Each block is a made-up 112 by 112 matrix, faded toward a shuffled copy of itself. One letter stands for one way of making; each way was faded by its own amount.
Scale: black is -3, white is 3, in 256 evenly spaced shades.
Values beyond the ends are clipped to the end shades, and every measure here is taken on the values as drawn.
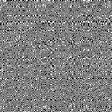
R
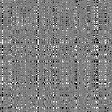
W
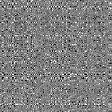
R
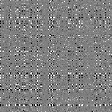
W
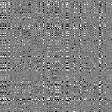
W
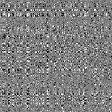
R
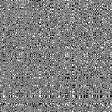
R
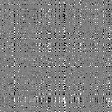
W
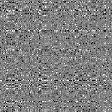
R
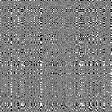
W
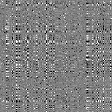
W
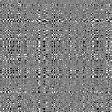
W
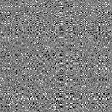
R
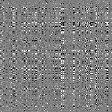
W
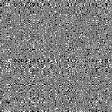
R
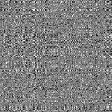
R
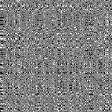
R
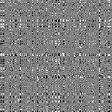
W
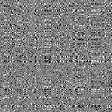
R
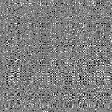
R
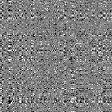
R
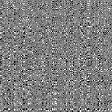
R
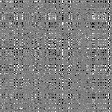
W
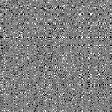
R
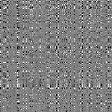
W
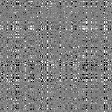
W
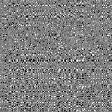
R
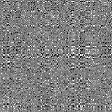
R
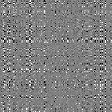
W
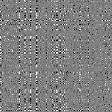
W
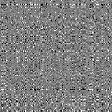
R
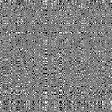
R
